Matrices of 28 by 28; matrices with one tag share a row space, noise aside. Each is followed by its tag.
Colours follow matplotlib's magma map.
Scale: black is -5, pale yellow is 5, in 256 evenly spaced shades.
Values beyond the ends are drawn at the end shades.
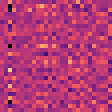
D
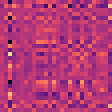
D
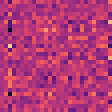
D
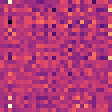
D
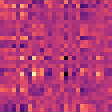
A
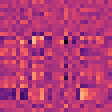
A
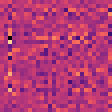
D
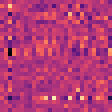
D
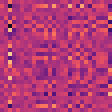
D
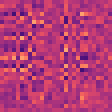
A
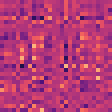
A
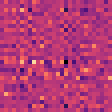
A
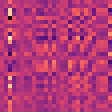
D
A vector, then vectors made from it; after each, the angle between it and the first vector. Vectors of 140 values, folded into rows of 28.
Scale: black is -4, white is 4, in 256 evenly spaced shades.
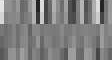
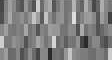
partly opposed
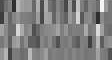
partly opposed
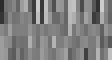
nearly opposite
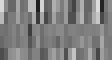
nearly parallel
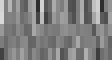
nearly parallel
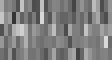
partly aligned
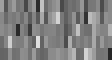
partly aligned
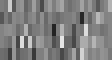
orthogonal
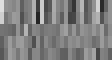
nearly parallel
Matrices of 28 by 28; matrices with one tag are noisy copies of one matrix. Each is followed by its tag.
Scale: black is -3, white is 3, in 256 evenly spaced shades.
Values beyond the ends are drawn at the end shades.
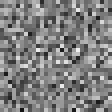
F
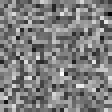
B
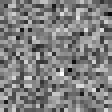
B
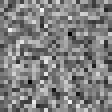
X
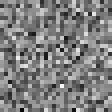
F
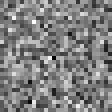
X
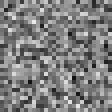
X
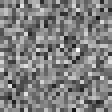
F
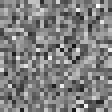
F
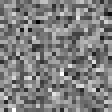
B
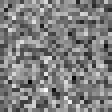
X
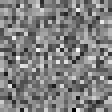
F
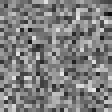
B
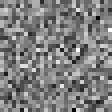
F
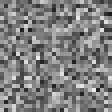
B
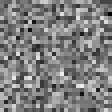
B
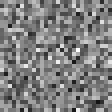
F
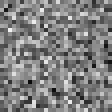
X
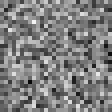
X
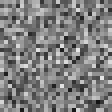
F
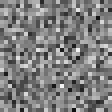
F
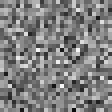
F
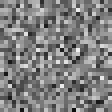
F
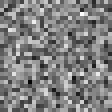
X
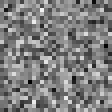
X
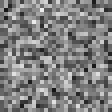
X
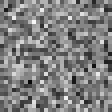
X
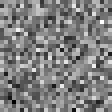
F
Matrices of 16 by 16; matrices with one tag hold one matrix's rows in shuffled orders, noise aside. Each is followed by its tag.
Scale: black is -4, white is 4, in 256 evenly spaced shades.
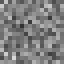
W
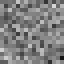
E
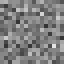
E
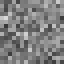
E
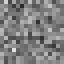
W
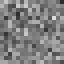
E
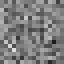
W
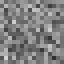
W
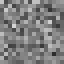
W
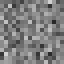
W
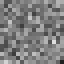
E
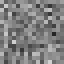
W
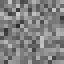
E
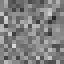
W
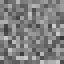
E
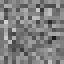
W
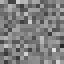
E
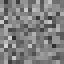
W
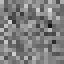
W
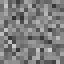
W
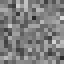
E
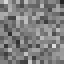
E
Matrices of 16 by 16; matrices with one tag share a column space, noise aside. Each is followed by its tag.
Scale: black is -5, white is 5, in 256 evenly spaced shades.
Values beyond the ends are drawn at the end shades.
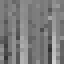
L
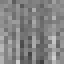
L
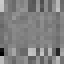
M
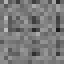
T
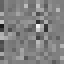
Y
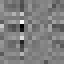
Y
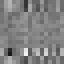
M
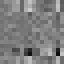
M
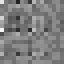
T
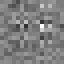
Y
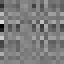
Y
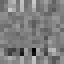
M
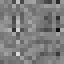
T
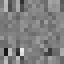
M
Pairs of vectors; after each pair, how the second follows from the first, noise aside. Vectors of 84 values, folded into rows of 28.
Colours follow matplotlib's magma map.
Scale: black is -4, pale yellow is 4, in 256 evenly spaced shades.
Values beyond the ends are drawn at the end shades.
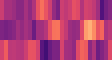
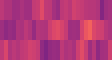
shrunk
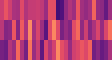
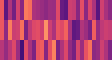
shuffled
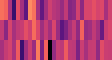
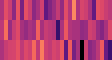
shuffled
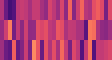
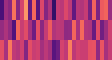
shuffled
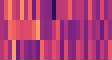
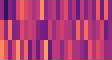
shuffled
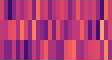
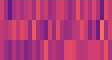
shrunk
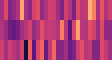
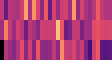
shuffled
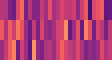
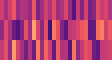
shuffled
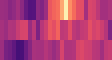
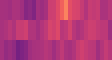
shrunk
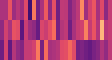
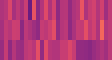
shrunk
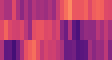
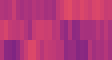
shrunk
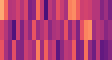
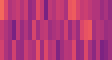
shrunk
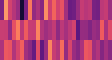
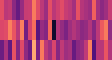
shuffled
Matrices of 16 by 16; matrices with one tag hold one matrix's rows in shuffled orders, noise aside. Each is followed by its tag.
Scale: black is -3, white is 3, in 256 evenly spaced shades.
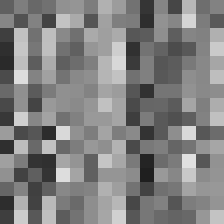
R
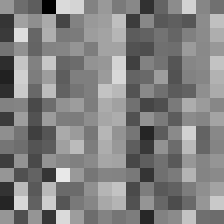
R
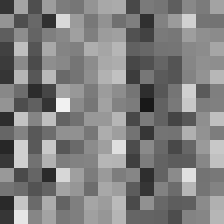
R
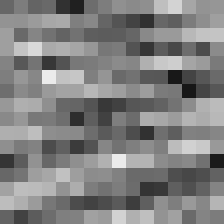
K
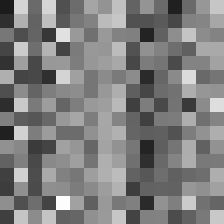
R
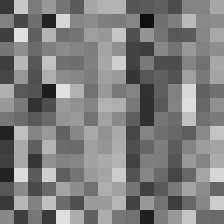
R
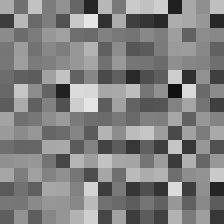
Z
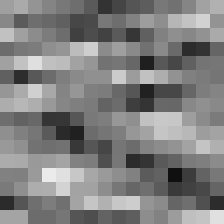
K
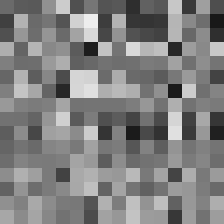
Z
